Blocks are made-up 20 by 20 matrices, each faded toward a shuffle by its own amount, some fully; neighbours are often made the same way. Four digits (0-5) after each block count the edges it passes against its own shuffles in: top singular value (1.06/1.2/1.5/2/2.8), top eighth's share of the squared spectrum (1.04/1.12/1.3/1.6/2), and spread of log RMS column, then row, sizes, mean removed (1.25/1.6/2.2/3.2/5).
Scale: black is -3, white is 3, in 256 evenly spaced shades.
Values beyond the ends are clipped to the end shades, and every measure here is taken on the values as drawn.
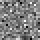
0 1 0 0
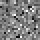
1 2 0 0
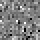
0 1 0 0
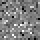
0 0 0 0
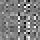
3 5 3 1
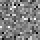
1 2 0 1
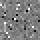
0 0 0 0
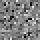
1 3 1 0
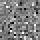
2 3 1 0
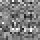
3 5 1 2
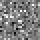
0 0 0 1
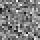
0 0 0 0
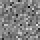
0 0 0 0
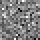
0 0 0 0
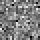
0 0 0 0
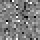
0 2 1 0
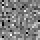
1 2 1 0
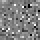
0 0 0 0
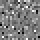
0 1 0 0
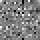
1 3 0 0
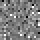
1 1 0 0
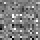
3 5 2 2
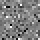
2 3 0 1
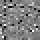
3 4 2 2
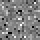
2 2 0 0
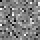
1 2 0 0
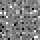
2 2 0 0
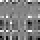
4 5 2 3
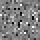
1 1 0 0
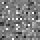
2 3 1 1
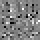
3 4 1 2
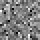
0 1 1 0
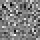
2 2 0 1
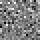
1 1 0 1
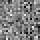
2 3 1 0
